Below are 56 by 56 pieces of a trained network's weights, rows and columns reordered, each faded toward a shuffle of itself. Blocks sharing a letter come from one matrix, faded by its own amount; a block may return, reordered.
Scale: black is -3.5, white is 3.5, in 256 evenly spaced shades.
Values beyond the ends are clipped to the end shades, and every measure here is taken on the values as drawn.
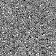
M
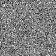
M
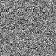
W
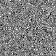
M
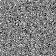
M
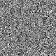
W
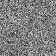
W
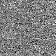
M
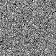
M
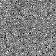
M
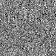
M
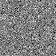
M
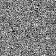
W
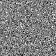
W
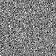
W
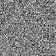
W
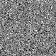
M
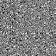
M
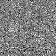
M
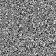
W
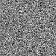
W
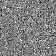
M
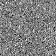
M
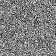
W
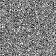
M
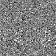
M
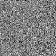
W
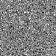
M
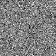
W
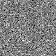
M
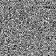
W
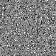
M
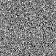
W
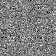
M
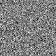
W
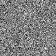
W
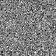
M
